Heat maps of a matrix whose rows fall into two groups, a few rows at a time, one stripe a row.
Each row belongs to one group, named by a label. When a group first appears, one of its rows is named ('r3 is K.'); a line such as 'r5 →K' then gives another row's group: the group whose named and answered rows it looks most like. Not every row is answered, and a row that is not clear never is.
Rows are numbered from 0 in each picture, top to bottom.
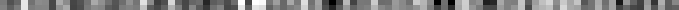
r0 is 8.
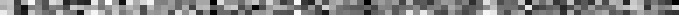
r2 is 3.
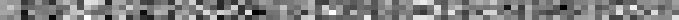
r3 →3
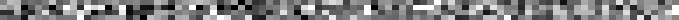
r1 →3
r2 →3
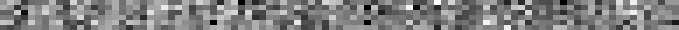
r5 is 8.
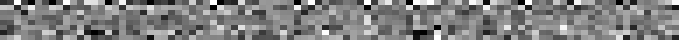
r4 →3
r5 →8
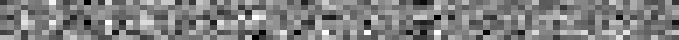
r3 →8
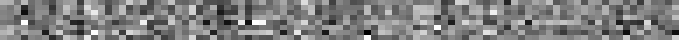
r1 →3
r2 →3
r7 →3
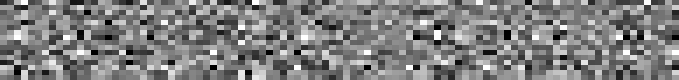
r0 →8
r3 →8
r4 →3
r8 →8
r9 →8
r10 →3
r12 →8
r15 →8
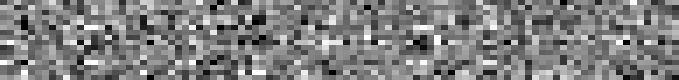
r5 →3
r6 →3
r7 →3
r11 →8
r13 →8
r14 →8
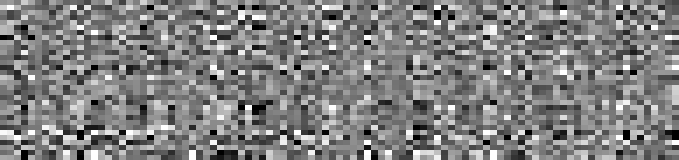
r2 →8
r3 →8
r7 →3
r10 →8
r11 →8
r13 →3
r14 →8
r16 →3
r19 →3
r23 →8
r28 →3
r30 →3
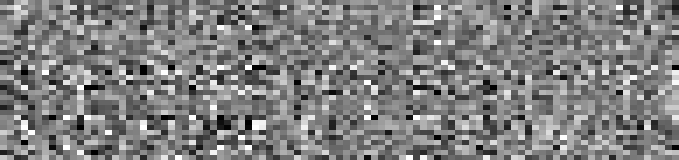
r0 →8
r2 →8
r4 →3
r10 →3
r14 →3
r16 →3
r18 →8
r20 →3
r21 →3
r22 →3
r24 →8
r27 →8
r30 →3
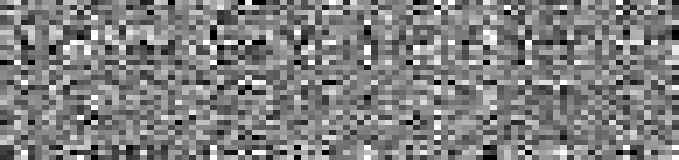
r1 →8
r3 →3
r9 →3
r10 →3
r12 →3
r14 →3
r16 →8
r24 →3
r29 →3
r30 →8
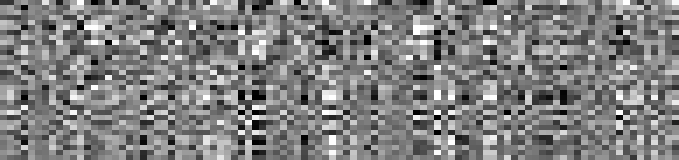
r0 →3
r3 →8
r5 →3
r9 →8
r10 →8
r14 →3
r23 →8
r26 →8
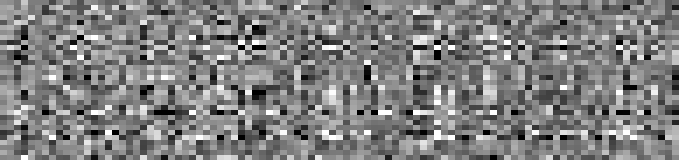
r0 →8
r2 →3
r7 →3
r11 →8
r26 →3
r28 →3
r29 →3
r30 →3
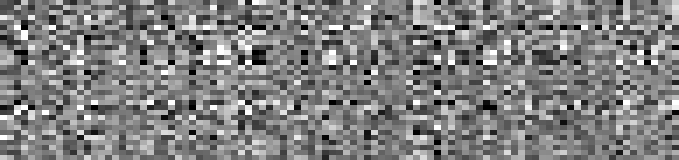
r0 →8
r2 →8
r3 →3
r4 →3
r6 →8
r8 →8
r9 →8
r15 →3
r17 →8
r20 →8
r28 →8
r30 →8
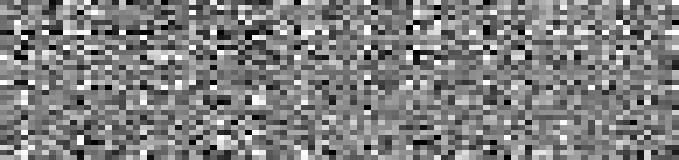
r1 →8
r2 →3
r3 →8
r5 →3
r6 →3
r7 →8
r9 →3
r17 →3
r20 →8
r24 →8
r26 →8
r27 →8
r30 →8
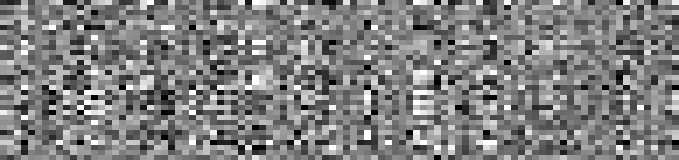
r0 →8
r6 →8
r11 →3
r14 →3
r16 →8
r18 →3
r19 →3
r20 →3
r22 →3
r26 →3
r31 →8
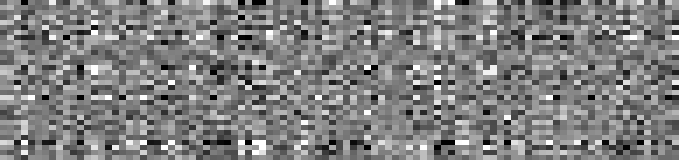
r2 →3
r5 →3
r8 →3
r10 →3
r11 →8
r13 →3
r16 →8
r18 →3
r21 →8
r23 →8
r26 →8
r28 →8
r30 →8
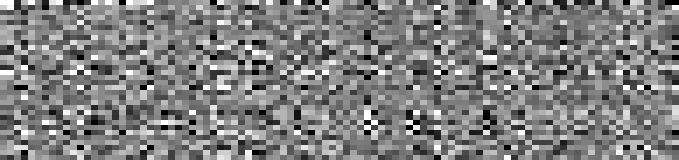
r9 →8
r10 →8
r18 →8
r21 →3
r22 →3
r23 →3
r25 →3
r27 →8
